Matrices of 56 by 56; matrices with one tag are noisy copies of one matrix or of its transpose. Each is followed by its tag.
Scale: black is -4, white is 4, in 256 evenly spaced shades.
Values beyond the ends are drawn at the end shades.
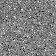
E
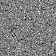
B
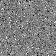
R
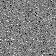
B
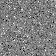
E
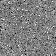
R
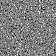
B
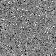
R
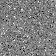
E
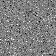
B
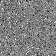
R
